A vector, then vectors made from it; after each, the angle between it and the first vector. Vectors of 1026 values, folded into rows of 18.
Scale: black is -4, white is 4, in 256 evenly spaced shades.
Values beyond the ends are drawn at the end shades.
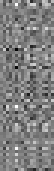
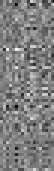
nearly opposite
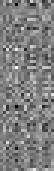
nearly opposite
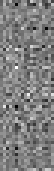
nearly opposite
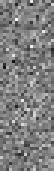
partly opposed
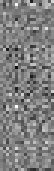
nearly parallel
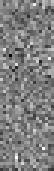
partly aligned
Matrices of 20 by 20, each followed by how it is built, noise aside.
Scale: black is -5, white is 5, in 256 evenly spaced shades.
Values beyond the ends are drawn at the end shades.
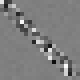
banded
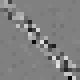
banded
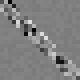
banded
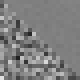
lower triangular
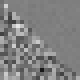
lower triangular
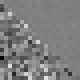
lower triangular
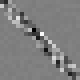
banded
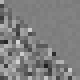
lower triangular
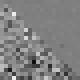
lower triangular
